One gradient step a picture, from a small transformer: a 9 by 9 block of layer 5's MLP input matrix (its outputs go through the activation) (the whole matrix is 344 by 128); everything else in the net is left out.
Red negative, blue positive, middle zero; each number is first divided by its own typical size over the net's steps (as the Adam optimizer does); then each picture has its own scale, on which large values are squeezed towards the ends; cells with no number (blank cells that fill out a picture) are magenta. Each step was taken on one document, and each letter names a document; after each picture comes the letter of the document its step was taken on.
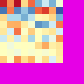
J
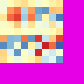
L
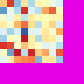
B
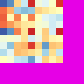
B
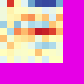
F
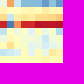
F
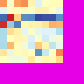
F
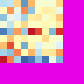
B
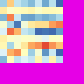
F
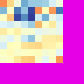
J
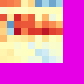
F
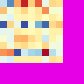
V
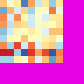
B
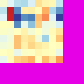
J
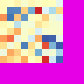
L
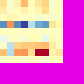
V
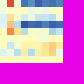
F
